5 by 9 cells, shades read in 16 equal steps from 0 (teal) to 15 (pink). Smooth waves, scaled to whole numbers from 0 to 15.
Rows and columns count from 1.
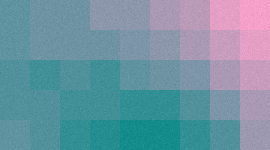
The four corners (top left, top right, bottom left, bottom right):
5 15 5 9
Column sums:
23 23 21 21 22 26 34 47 60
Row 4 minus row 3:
0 1 -1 0 -3 -4 -3 -3 -2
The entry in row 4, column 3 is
3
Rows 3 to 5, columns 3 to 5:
4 3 5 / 3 3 2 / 2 1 0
